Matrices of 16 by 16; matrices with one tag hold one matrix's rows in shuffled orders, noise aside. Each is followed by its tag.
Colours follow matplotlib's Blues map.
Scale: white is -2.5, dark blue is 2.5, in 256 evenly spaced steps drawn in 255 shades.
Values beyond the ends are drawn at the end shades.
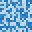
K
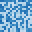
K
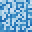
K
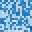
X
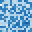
X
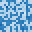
K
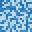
K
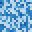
K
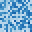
X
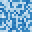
X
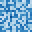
K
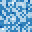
K
